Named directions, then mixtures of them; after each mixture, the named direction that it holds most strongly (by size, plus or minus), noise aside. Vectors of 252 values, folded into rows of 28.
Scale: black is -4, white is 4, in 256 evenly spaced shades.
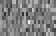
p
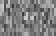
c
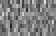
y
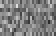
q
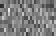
p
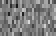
q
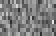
y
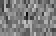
c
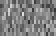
p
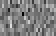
y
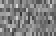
q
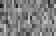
q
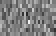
p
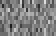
y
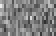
c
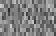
p
